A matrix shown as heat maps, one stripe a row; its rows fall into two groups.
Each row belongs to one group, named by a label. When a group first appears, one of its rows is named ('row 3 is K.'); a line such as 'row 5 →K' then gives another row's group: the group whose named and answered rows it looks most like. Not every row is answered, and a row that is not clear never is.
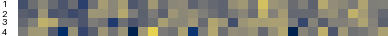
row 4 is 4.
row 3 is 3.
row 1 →4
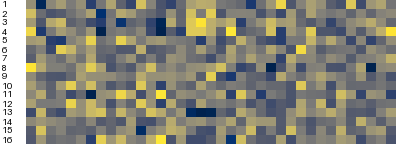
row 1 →3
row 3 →3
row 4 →3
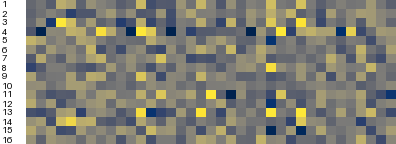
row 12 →4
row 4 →3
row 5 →4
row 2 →4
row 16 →3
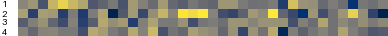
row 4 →3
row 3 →4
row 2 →3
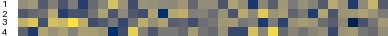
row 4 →3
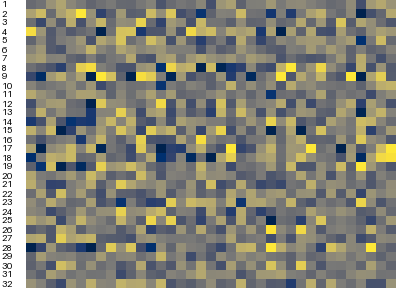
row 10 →3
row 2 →4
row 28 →4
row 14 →4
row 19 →4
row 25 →4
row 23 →3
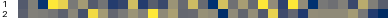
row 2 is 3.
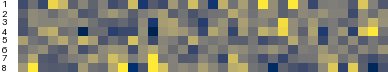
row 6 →4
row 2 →4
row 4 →3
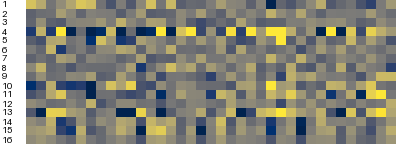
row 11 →3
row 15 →4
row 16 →4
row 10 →4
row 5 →3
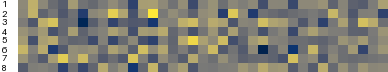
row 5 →3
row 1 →4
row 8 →4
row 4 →4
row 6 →4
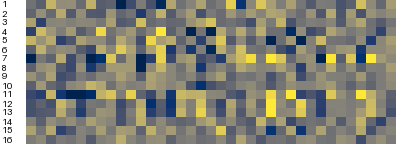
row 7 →4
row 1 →3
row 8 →4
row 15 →4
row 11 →4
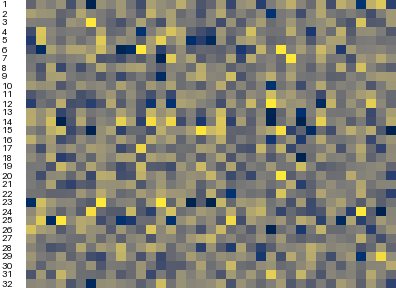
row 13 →4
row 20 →3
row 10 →4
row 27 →3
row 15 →3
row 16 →4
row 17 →3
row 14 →4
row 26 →4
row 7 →3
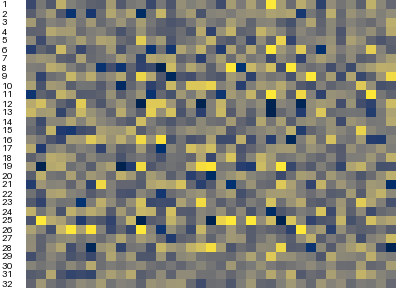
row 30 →3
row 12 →4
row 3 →3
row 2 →4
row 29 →4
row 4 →3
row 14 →3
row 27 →3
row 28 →3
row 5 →3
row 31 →4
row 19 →3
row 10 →3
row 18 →3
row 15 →4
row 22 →3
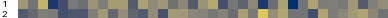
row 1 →4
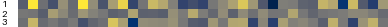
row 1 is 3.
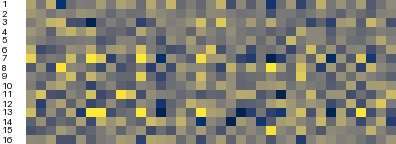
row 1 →4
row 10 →3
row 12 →3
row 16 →4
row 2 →4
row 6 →3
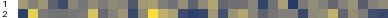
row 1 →4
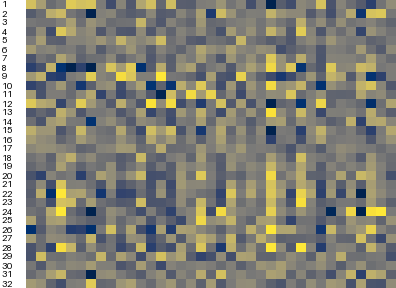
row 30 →3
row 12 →4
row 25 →3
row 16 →4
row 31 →3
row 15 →4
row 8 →4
